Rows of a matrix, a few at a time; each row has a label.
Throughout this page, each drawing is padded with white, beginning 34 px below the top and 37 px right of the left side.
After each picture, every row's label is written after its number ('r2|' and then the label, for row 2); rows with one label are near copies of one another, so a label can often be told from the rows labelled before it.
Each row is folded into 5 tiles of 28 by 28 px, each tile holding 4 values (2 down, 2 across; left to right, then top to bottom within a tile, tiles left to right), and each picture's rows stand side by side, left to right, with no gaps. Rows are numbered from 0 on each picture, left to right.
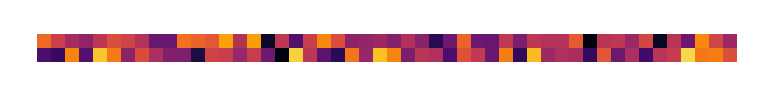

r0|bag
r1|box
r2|bag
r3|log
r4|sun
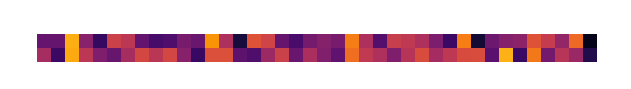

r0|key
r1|key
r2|key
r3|log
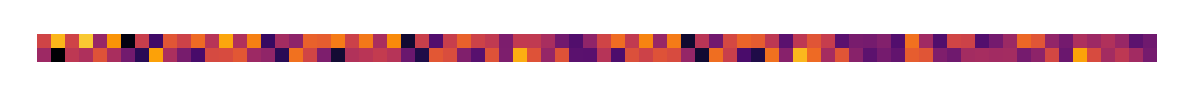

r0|box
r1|box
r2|box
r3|bag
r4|box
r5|bag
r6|key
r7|bag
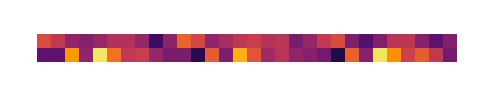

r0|bag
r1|bag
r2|bag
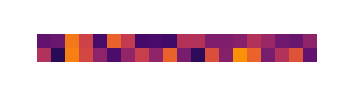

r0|key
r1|bag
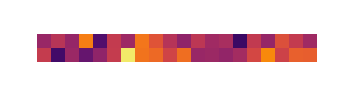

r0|sun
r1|sun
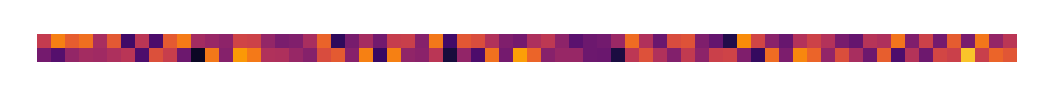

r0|box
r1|bag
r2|log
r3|bag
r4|key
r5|bag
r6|sun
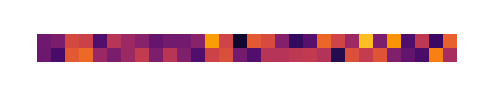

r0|key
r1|key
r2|box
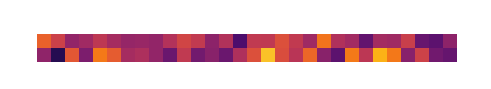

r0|bag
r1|sun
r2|bag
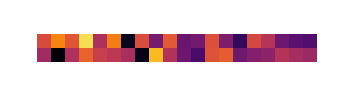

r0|box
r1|key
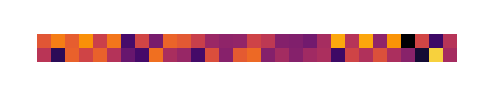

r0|box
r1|bag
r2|box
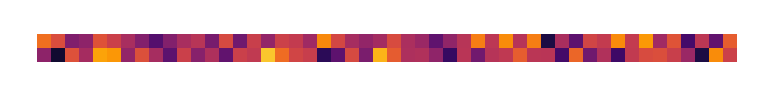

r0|bag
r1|sun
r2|bag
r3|box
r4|box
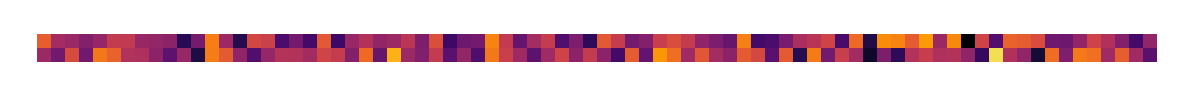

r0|bag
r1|key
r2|log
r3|key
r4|bag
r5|log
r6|box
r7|bag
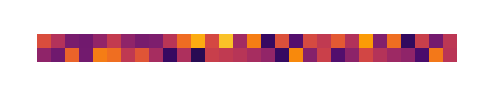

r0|bag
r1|box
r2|box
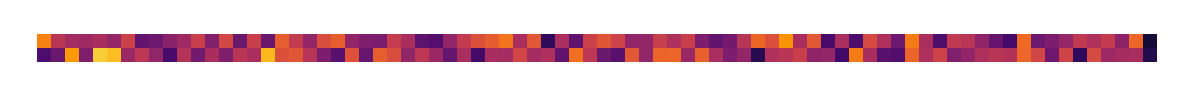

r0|bag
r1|sun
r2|bag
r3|box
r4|bag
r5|box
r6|key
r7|log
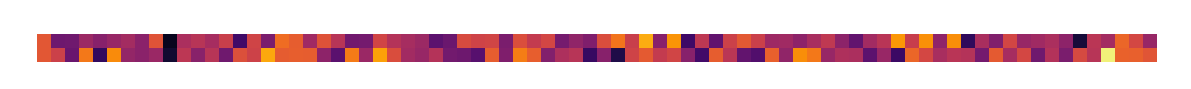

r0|log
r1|sun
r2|bag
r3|bag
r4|box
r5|bag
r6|box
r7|sun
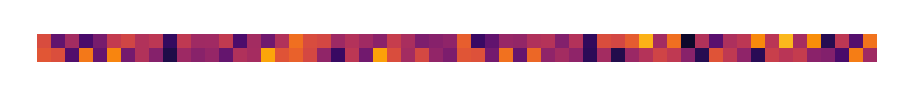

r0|log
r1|sun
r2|bag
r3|log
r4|box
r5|box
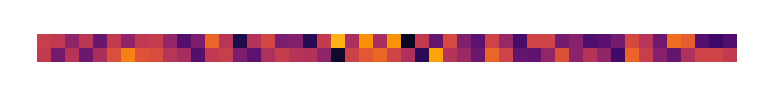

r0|sun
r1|key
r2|box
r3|key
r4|key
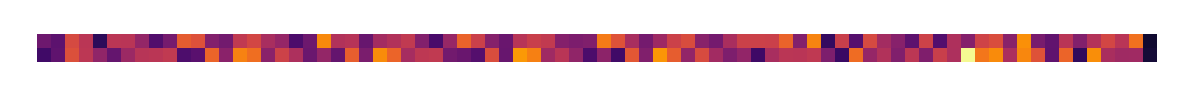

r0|key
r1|bag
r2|bag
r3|bag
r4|bag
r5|box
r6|sun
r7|log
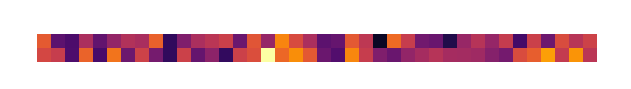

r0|log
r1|sun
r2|key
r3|sun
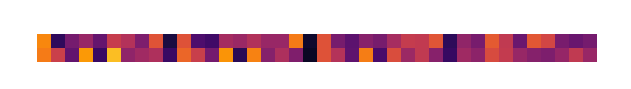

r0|log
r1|log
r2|log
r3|key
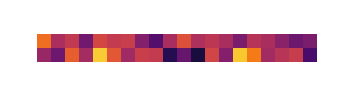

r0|bag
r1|bag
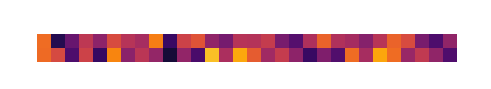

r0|log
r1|bag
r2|bag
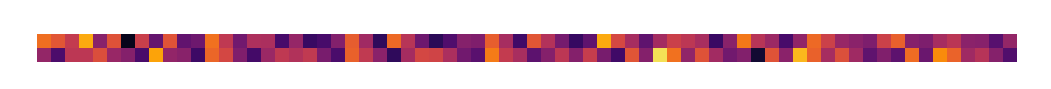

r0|box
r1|key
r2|key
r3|key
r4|bag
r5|bag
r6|bag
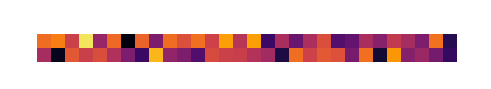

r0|box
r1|box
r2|log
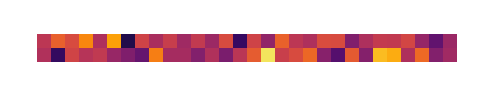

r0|box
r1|sun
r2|bag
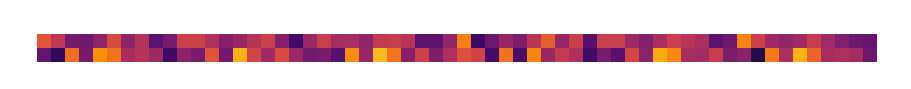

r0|bag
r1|bag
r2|bag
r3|log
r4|bag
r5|bag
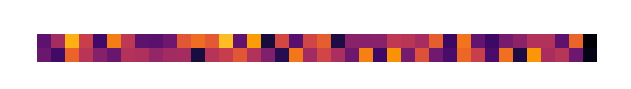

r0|key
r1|box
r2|log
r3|log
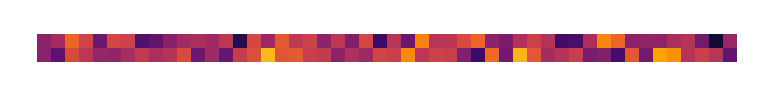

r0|key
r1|sun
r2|sun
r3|bag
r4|bag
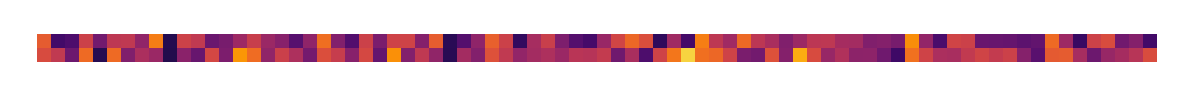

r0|log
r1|bag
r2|log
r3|key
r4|sun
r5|bag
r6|key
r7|key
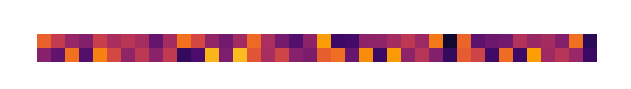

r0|bag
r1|bag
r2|log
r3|log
